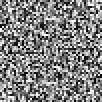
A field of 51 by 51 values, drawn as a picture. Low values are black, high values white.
Grain: fine. Odd rows or columns: none. Slope: none. Symmetry: a half turn. Histogram: flat. Seam: none.
